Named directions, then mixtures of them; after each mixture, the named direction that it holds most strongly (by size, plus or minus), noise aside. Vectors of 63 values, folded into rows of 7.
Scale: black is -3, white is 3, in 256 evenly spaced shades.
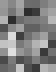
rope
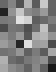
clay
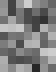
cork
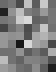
clay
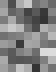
cork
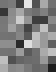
clay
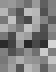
rope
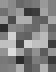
rope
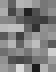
cork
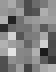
rope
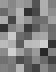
rope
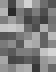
cork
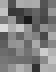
cork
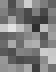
cork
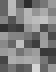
cork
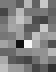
clay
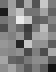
clay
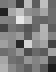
clay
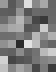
cork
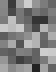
cork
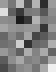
clay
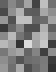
clay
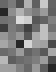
clay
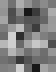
rope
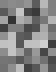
rope
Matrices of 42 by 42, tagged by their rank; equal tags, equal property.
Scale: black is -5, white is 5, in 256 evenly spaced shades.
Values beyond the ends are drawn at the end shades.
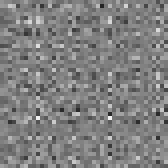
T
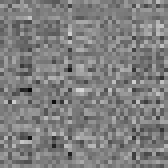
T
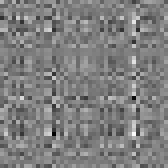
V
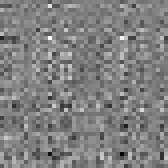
T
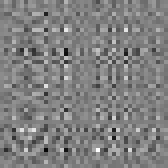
V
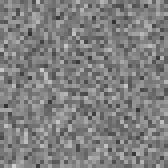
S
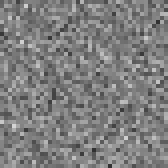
S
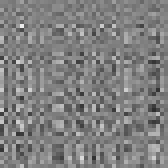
V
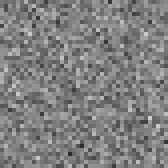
S
